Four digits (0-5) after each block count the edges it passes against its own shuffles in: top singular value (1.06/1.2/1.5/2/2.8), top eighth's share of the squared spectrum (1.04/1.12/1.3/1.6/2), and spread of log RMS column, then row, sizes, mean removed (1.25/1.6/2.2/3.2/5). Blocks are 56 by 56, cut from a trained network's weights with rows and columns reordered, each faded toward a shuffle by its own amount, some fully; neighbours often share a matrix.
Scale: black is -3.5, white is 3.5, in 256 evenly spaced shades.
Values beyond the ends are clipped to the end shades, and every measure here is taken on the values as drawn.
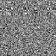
3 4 1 2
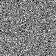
1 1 0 0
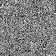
1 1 0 0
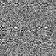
4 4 1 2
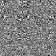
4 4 2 2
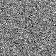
0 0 0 0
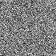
1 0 0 0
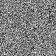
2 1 0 0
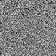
3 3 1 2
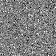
0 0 0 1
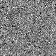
1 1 0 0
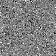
1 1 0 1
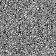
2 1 0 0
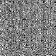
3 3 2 2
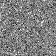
0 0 0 0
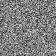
2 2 0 0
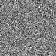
2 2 0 0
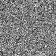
1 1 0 0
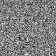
2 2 0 1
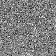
2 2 0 0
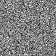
0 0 0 0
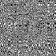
4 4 2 2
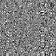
3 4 2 2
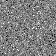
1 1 0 0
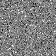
0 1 0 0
